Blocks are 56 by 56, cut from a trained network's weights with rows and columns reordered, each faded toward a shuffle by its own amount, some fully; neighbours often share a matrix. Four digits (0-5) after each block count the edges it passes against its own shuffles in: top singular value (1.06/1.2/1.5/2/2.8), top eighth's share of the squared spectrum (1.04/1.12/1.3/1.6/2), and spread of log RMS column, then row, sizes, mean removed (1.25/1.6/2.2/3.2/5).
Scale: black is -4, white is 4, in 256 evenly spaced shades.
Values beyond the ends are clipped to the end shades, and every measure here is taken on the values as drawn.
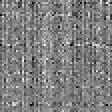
4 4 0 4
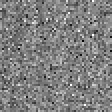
1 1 0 0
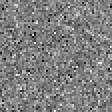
0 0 0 0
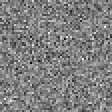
1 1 0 0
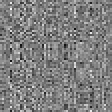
4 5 3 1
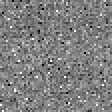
0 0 0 0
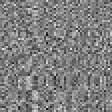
4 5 3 1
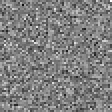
1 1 0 0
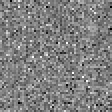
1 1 0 0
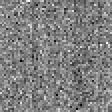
2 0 0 0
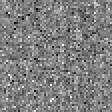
1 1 0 0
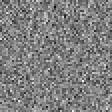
1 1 0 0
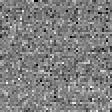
2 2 1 0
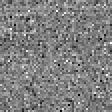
1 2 1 0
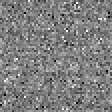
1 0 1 0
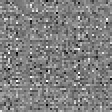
2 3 3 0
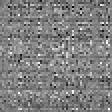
3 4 3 1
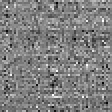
3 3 3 1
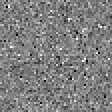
0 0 0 0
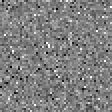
0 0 0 0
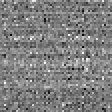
3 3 3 1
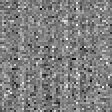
3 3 0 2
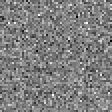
0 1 1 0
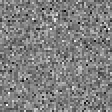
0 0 0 0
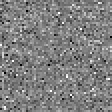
1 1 1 0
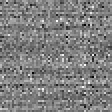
3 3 2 1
